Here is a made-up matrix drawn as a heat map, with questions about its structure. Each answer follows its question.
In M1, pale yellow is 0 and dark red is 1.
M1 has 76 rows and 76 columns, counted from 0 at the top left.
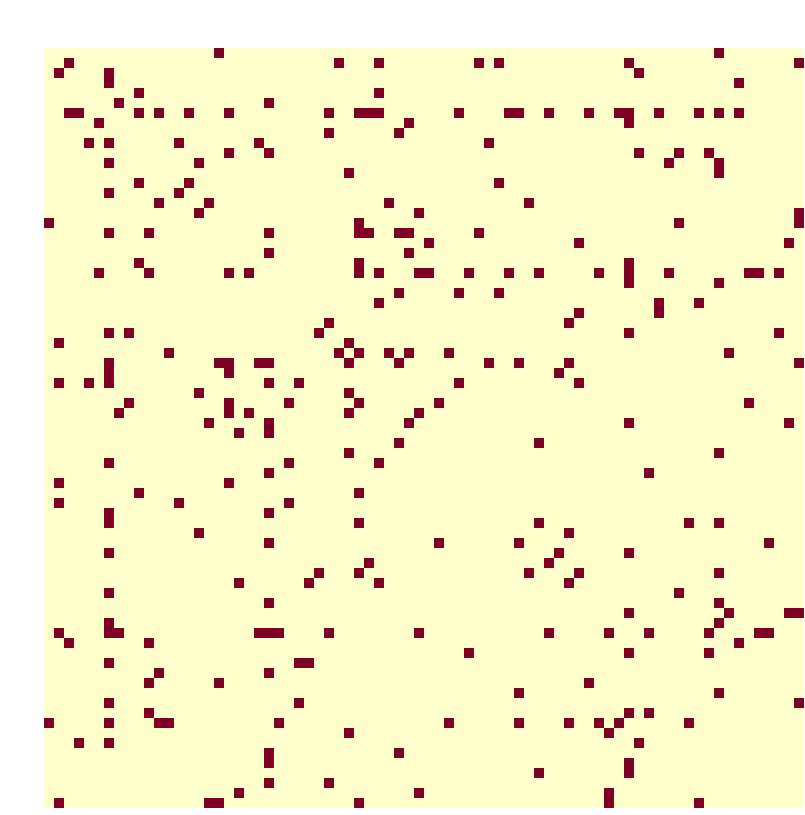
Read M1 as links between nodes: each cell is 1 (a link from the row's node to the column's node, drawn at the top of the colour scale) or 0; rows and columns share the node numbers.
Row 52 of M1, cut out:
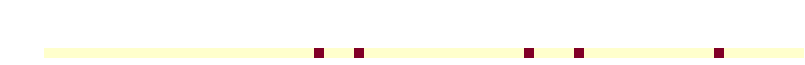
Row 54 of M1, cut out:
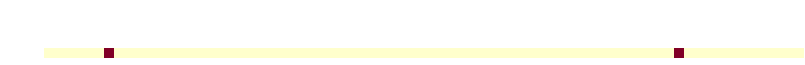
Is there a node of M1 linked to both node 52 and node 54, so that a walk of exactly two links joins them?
no
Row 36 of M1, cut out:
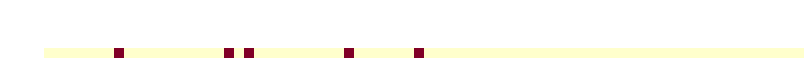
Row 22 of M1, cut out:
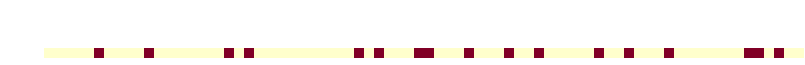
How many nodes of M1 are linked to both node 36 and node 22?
3
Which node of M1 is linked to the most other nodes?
node 6
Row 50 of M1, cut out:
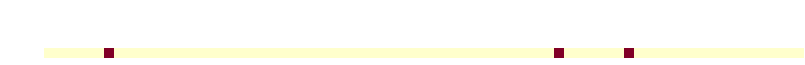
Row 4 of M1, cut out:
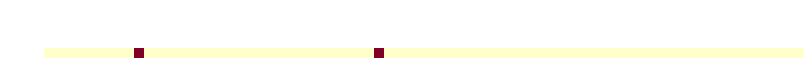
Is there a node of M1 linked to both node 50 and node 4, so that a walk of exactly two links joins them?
no
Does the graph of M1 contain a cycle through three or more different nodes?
yes
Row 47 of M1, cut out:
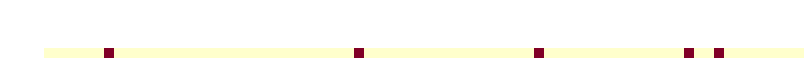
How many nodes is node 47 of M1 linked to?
5
